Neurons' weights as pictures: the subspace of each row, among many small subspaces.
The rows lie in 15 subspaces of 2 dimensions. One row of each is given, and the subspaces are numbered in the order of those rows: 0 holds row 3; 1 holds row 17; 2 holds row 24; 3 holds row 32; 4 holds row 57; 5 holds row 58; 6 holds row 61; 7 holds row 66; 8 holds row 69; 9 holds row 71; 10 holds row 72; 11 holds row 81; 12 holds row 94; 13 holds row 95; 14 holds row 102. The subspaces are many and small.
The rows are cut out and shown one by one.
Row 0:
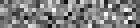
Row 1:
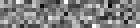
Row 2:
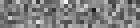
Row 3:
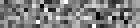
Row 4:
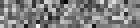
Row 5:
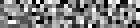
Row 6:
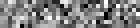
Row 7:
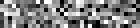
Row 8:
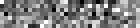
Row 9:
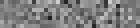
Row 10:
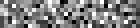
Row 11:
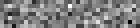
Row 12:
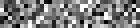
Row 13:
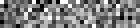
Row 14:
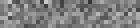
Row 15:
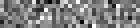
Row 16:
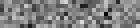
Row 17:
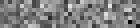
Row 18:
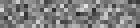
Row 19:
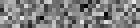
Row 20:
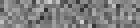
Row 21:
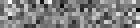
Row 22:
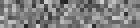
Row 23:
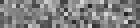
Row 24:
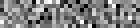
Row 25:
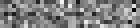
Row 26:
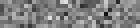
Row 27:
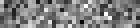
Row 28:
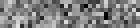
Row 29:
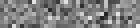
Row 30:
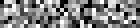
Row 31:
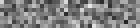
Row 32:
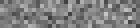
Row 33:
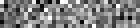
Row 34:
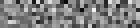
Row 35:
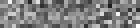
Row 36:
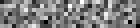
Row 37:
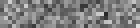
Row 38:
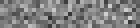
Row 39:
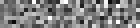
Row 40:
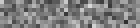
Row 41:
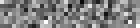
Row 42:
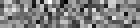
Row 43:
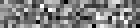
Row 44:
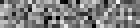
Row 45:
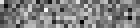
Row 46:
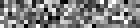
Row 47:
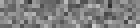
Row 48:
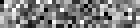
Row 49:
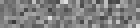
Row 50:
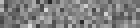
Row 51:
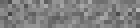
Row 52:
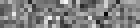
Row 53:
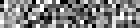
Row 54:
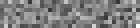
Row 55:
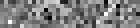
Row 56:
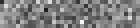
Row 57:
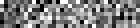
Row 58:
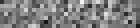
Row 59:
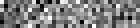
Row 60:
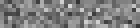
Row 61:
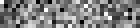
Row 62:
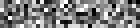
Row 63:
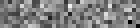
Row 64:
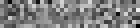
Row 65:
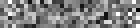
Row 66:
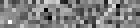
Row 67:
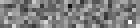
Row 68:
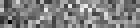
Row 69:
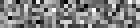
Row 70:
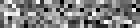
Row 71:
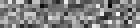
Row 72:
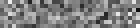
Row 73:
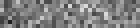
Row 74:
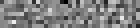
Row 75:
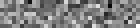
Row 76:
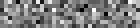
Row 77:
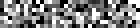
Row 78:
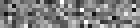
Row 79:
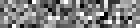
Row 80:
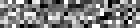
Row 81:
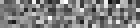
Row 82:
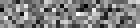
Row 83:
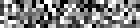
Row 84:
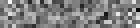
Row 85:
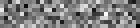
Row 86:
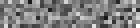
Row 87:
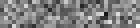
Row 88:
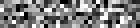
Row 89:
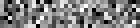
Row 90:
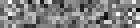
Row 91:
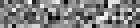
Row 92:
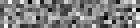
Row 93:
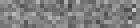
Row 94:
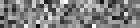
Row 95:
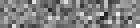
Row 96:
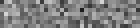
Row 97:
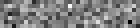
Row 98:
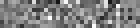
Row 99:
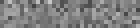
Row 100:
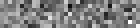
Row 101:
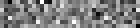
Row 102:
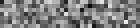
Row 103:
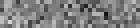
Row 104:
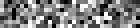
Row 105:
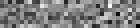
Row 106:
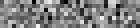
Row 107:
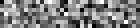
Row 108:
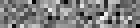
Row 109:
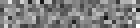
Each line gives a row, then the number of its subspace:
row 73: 7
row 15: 2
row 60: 1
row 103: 7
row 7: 1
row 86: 0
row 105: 9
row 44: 6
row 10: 3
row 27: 6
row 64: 9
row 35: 9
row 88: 8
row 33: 4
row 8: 5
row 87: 13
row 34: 11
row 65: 10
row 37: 13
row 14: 12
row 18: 8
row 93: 3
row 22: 12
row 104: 6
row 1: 9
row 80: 9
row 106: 13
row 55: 7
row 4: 12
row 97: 5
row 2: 8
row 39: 11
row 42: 10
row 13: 4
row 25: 3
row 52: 6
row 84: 10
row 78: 3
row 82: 8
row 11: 5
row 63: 1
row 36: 5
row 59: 4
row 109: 0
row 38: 3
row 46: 12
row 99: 9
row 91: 10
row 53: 4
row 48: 6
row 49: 11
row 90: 10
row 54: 0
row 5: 11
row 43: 0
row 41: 5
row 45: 6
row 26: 4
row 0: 3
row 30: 9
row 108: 13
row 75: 14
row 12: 2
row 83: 12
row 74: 8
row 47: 14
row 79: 13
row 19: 2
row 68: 7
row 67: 5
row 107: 14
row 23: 1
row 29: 13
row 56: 6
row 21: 10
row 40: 14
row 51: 12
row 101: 0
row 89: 13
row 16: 4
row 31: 14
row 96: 14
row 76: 11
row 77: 11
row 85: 11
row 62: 8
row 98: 2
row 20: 2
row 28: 7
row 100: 1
